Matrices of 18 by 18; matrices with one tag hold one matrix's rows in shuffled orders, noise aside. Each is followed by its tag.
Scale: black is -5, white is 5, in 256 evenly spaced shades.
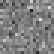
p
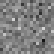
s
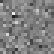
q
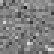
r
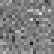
p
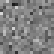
q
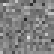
r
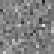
s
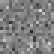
p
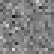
q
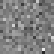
s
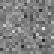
s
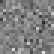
s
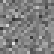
q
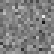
s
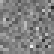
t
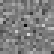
r
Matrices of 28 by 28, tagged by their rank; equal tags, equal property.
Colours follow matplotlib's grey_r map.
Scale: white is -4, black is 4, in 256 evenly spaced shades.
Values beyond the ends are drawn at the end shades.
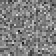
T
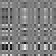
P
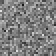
T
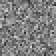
T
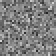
T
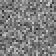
T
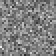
T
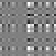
P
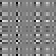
P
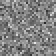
T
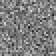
T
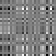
P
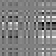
P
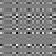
P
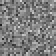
T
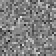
T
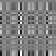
P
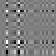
P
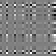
P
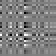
P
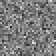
T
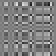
P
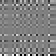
P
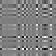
P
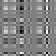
P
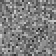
T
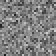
T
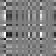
P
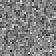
T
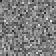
T
